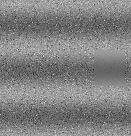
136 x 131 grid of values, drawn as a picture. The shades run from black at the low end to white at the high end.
Calmest part: middle right. Histogram: bell-shaped. Odd patch: calmer, in the middle right. Stripes: horizontal, repeating 3 times.
